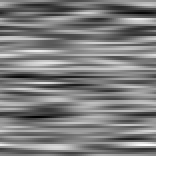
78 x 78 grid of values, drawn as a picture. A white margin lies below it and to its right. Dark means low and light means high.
The histogram is bell-shaped. The grain runs across in streaks. Overall the values sit about 50% of the way up the scale. There is no overall slope.
